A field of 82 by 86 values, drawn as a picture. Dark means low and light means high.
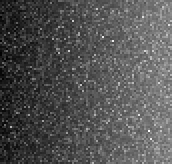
Grain: fine. Slope: up to the right. Average level on the scale: 30%. Stripes: none. Odd rows or columns: none.
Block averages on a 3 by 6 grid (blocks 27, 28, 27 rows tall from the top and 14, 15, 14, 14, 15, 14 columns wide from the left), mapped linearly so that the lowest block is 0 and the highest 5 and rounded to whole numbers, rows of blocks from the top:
012345 / 012345 / 012345
